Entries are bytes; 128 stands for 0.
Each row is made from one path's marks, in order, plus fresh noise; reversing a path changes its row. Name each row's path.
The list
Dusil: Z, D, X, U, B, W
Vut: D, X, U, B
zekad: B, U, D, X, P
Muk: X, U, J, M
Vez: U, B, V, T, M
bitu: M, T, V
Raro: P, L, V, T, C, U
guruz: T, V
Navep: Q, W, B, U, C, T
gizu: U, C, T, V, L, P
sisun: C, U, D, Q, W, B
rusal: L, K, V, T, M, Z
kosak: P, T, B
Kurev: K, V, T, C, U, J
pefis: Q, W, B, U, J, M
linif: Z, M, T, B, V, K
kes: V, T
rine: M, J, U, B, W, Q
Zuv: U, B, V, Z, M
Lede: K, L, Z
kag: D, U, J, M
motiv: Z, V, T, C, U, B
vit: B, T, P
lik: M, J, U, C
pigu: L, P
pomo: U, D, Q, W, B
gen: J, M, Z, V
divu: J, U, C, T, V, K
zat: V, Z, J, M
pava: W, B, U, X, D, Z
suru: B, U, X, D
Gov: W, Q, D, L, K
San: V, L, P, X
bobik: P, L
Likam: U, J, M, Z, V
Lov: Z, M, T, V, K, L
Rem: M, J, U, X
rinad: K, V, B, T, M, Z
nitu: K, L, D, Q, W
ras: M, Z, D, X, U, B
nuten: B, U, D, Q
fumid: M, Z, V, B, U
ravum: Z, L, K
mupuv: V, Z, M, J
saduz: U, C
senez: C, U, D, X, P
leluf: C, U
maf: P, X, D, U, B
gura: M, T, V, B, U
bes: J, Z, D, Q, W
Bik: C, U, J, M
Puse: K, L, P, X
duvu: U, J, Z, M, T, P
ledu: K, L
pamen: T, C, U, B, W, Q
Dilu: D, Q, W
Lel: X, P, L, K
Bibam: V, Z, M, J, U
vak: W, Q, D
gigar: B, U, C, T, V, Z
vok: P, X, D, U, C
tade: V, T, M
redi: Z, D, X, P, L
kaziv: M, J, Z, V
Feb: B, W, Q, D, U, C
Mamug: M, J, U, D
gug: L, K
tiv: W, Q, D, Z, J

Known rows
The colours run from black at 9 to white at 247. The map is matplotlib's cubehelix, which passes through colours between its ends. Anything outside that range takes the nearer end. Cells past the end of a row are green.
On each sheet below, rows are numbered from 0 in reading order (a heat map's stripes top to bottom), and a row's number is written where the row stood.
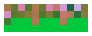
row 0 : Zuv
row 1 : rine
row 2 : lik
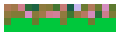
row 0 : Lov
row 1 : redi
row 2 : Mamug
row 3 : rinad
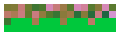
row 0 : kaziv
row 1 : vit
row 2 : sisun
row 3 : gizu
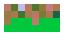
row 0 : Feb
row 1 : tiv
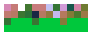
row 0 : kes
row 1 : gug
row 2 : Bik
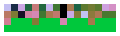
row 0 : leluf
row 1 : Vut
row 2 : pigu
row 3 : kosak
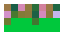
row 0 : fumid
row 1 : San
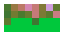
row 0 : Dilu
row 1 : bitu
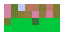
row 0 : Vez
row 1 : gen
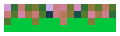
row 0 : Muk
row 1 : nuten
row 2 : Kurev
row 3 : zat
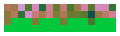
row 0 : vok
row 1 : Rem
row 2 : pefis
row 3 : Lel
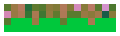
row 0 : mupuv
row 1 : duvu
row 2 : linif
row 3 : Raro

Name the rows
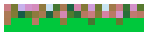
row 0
Navep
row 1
divu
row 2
gura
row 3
tade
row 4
ras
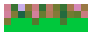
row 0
motiv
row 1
Likam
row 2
nitu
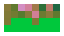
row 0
pomo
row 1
Bibam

